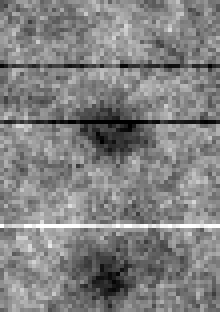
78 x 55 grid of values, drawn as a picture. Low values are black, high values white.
The ninth with the highest average is the bottom left. Rows 17, 31 and 57 stand out from the rest. Two dips sink into the field. No overall slope runs across the table.
